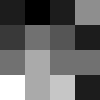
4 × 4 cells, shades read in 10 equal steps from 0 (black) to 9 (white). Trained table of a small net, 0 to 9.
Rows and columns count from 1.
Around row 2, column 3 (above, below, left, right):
1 4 4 1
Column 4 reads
5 1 4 1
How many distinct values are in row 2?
4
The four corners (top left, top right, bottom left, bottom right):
1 5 9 1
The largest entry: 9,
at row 4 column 1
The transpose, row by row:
1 2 4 9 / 0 4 6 6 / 1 3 4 7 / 5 1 4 1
